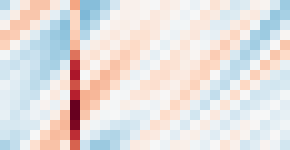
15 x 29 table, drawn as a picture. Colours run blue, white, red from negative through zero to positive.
Calmest part: top middle. Slope: none. Odd lines: column 8. Histogram: skewed, a long tail of high values.
